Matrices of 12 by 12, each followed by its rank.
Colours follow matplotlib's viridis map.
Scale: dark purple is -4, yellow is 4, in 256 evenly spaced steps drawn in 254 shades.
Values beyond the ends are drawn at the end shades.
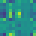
two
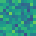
full rank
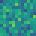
full rank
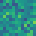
full rank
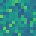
full rank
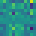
two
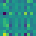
two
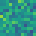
full rank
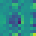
two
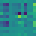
two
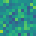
full rank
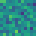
full rank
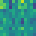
two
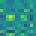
two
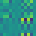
two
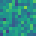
full rank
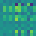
two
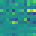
two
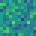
full rank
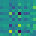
two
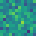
full rank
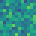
full rank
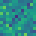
full rank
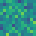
full rank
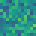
full rank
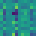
two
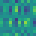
two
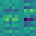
two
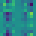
two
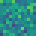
full rank
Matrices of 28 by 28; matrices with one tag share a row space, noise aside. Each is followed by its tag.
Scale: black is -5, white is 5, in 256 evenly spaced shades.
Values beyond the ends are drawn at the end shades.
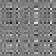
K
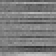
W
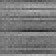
W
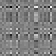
K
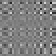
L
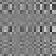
L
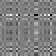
K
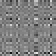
K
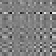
L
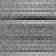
W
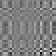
L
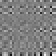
L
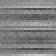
W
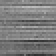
W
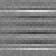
W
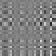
L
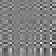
L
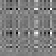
K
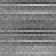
W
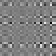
L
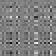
K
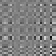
L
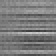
W
